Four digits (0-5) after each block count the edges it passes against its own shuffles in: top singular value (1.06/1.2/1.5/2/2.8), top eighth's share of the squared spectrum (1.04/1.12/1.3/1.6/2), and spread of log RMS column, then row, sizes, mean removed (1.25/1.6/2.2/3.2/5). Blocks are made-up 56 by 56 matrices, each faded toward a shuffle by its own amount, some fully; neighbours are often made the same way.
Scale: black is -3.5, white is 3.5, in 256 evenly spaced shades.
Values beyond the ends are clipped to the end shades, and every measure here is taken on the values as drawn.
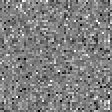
3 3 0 1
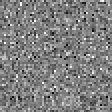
4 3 1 2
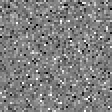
0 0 0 0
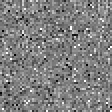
3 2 0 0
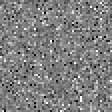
0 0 0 0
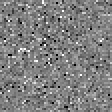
2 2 0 0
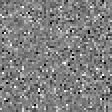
2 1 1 0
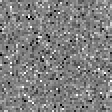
0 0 0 0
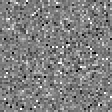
1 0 0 0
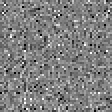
3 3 1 1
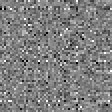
4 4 2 2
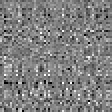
4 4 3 3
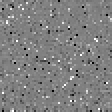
2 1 0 0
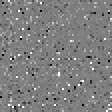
1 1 0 0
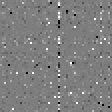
4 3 1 1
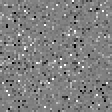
2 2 0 0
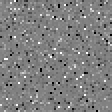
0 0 0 0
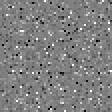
3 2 1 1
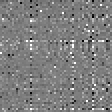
4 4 2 2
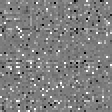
3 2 0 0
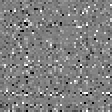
4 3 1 2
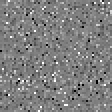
2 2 0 0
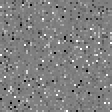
0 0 0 0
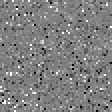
1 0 0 0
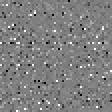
3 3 0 1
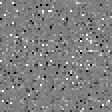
2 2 0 1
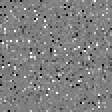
0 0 0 1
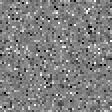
2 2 0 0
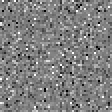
3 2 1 0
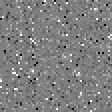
1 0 0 0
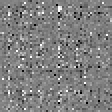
2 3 2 2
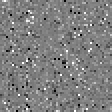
1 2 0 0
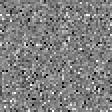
1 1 0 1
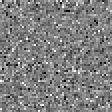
0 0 0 1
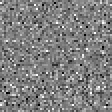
1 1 0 2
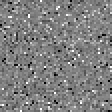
2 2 0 0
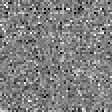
1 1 0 2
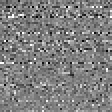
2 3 0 3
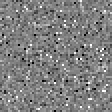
0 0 0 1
